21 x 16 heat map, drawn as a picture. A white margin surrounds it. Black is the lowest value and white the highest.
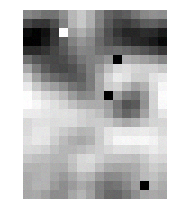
Ninth with the highest average: middle left. Calmest part: bottom left. Stripes: none. Ninth with the lowest average: top left. Lone odd cells: 4, 1 higher and 3 lower than their neighbours.
